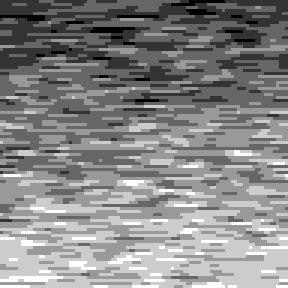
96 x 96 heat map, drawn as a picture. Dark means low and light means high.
Grain: streaks across. Slope: up to the bottom. Average level on the scale: 50%.
